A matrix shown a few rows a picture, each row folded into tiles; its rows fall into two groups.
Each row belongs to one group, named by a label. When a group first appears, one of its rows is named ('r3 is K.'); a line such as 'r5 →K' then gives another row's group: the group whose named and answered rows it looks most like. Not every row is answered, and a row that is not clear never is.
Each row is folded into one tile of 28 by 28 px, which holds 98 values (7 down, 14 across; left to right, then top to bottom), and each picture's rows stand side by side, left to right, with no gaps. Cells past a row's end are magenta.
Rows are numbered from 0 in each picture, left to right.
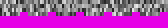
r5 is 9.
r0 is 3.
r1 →3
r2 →3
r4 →3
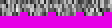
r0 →3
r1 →3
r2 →3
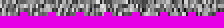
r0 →3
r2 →3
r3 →3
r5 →9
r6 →9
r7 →3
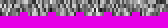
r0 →9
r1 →9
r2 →9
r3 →9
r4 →9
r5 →3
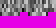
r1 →9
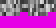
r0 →3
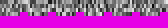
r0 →9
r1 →3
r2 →3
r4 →3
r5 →9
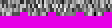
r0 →3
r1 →9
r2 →9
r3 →9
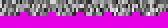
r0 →3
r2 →3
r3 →9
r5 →3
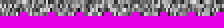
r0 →9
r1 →3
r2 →9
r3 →9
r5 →9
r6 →9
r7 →3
